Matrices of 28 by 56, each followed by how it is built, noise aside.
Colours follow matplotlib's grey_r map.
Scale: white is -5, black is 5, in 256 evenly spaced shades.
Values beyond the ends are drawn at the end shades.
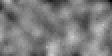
smooth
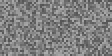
noise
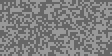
noise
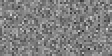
noise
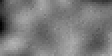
smooth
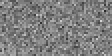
noise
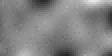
smooth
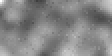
smooth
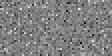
noise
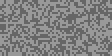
noise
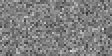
noise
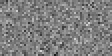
noise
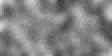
smooth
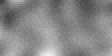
smooth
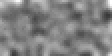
smooth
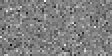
noise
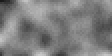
smooth
